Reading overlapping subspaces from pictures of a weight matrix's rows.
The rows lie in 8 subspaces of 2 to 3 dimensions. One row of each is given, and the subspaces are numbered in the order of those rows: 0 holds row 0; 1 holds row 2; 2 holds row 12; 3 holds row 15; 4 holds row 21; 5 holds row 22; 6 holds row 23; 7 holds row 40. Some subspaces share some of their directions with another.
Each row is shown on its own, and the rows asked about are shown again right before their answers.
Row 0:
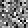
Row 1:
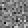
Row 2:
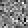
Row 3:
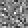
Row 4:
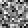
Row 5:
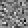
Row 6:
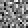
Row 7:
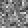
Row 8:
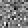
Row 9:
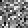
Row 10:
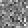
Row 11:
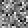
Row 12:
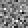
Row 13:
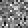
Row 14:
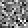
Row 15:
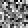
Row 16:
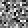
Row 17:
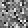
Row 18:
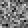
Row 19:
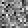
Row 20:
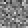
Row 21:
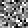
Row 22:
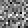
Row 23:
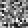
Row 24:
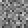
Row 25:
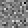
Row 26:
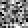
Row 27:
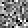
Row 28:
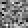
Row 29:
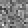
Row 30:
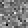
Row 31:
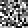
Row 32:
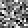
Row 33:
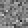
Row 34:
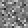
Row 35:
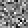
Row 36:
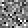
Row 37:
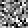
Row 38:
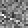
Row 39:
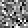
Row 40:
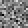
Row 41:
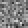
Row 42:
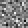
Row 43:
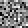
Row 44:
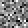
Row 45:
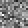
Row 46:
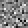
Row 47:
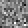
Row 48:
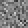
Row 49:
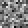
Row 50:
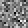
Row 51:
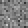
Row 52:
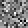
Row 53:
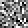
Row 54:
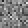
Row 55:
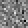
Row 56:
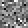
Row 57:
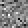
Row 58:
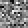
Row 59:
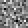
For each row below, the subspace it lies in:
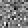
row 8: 1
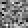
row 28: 6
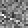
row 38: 7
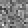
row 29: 4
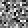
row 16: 0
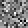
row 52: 0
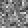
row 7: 2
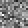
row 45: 7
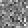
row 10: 1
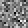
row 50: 0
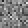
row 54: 7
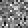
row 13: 1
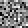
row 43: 0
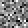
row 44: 4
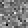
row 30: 4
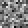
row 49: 3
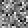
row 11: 2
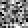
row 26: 6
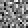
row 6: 3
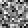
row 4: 3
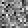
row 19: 2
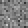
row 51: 1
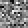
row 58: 6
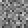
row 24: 5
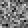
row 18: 3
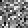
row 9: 1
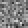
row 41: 6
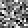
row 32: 7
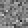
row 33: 6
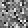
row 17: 0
